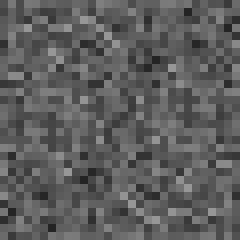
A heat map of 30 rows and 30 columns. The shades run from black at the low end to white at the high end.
Histogram: bell-shaped. Grain: fine. Symmetry: a half turn. Stripes: none. Seam: none.
